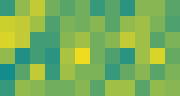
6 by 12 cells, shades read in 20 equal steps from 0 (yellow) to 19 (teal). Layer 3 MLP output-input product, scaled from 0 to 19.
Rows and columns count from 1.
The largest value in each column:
19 18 15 17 13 11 16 16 17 13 13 14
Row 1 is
16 8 4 11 13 11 16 13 17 9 9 13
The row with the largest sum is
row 1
